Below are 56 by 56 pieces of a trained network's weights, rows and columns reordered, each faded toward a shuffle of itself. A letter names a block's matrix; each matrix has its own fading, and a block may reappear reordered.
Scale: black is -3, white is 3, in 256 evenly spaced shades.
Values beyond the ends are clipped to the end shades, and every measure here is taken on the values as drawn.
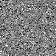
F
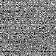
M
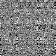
M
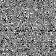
F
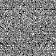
M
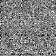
M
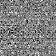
M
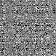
M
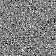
F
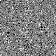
F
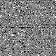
F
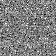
F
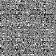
M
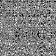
M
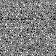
F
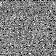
F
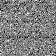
F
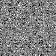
F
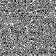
F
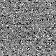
F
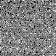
F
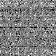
M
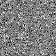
F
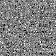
F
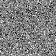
F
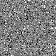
F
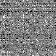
M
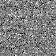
F
